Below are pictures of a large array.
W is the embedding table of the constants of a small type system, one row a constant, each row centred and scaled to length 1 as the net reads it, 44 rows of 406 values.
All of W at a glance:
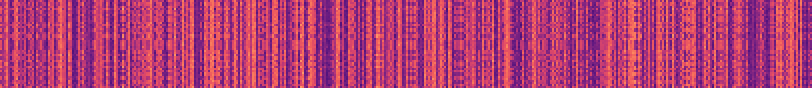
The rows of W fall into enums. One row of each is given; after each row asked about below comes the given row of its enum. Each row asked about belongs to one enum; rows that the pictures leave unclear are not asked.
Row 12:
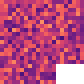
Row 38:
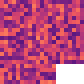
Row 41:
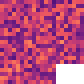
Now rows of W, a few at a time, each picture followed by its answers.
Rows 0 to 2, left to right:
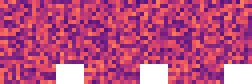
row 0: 38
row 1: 41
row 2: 41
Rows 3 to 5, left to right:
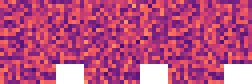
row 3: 38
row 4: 12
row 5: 38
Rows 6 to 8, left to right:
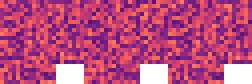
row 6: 38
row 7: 41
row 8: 38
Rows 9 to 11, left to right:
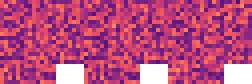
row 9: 38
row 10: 38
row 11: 41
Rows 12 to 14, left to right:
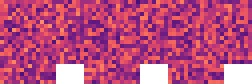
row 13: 41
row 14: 38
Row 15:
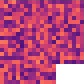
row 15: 38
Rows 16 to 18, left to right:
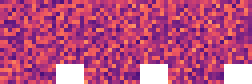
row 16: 41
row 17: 12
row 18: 12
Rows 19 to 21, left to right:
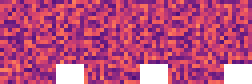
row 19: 41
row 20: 38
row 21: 38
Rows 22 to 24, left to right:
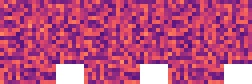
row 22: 38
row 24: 38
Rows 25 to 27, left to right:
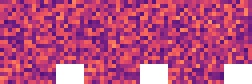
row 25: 41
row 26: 41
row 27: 12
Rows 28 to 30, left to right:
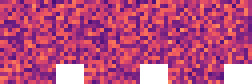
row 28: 41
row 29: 41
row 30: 12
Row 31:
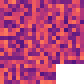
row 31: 38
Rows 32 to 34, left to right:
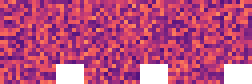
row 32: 38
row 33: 12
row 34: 41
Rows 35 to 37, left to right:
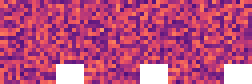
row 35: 38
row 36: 41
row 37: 41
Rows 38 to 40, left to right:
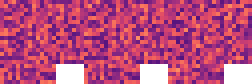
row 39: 38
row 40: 41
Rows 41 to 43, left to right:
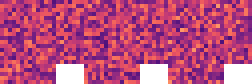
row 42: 38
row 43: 12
